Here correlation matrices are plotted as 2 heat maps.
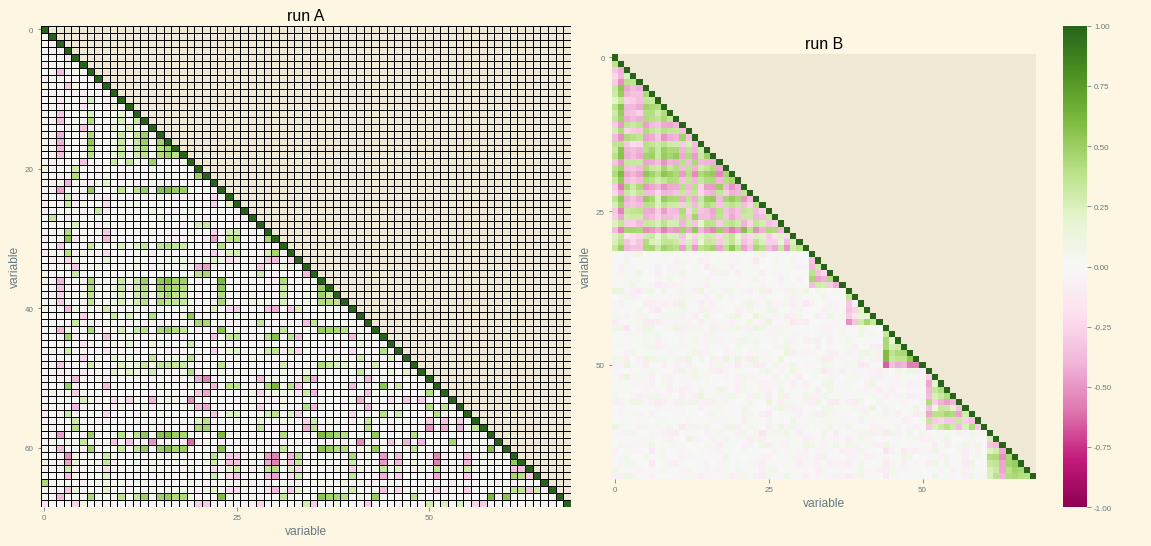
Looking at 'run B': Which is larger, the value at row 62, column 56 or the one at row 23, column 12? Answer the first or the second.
the second
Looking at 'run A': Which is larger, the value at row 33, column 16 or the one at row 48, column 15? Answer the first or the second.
the second
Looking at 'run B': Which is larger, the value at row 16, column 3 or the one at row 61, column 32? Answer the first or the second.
the second
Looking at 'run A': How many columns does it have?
69
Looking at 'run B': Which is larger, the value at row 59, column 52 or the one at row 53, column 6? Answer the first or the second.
the second
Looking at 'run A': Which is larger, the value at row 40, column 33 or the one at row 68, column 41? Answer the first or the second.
the first
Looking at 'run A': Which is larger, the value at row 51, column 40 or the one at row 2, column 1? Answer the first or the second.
the second
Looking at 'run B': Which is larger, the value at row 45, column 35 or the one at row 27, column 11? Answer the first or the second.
the first
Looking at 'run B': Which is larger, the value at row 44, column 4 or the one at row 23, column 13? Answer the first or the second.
the first
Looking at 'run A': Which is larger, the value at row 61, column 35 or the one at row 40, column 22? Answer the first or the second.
the second
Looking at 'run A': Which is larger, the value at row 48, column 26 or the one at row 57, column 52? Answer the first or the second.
the first
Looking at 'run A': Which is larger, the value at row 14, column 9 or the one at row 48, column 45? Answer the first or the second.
the first
